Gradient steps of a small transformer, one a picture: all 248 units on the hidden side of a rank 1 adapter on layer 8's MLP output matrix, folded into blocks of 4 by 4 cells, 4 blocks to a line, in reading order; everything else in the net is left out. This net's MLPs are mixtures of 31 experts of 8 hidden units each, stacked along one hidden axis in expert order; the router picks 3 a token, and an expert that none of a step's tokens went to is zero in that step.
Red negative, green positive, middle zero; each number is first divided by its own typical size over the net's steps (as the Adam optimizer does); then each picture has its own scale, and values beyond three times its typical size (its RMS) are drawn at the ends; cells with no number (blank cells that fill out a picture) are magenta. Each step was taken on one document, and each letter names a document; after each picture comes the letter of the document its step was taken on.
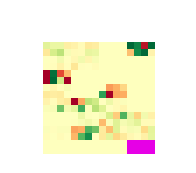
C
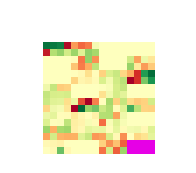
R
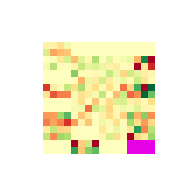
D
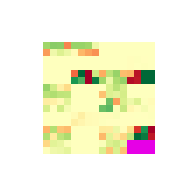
R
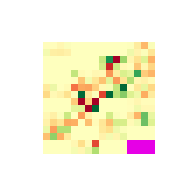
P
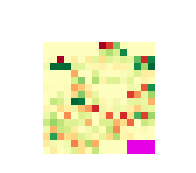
D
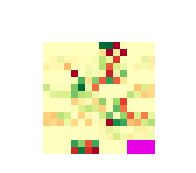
D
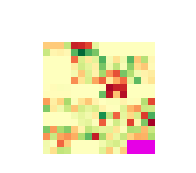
R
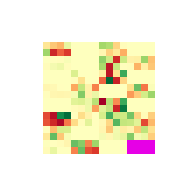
D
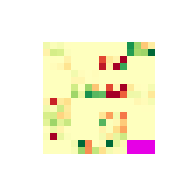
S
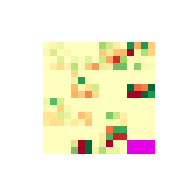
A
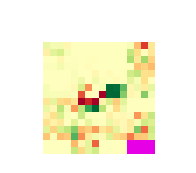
P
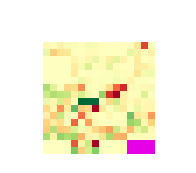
P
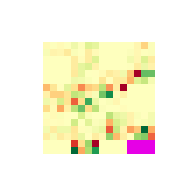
P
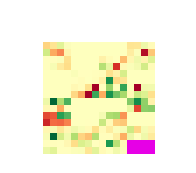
S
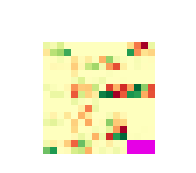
A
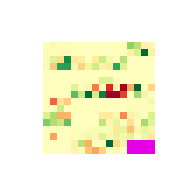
S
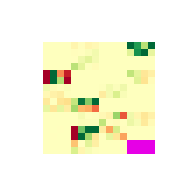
C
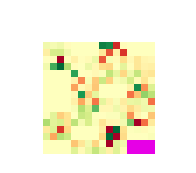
D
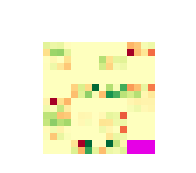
S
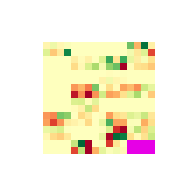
A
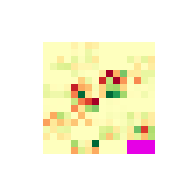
P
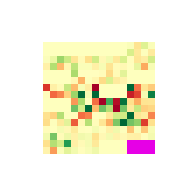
D
